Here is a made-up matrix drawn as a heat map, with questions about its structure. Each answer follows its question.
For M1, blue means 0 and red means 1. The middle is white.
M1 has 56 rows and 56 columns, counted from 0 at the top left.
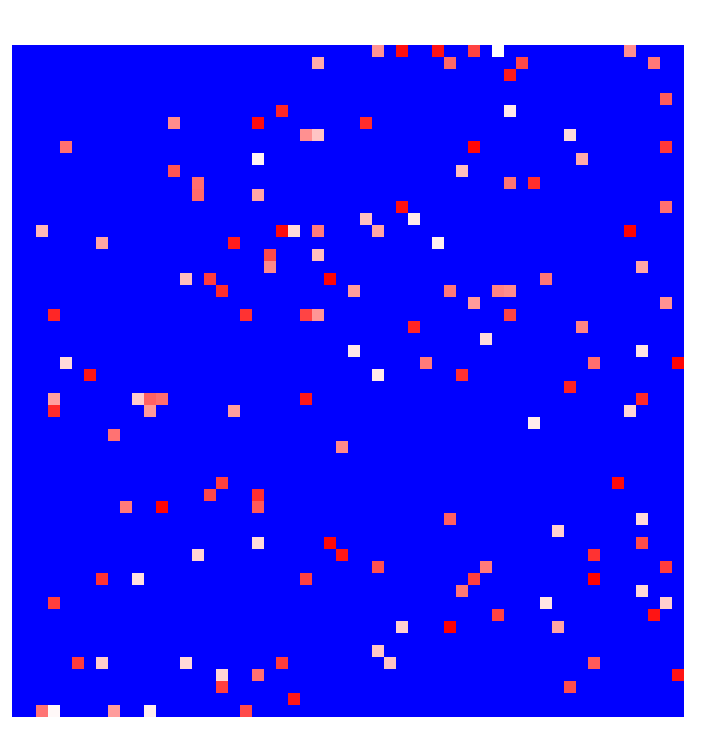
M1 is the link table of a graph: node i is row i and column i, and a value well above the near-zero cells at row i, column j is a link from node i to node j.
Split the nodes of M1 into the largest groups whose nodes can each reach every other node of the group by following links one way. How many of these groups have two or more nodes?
1
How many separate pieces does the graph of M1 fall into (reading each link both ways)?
2
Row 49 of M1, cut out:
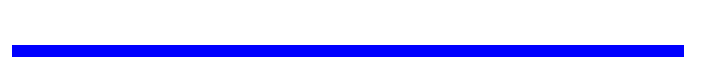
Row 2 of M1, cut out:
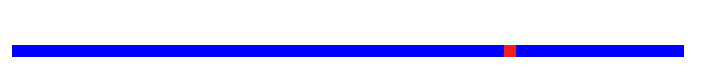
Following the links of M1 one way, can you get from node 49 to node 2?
no
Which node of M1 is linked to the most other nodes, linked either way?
node 20
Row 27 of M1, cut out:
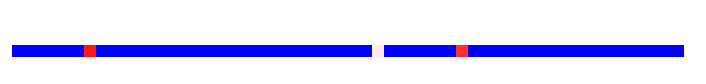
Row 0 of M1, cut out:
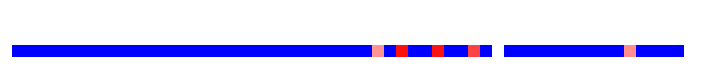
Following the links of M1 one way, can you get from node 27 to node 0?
no
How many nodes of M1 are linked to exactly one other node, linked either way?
1
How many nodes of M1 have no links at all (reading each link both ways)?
1
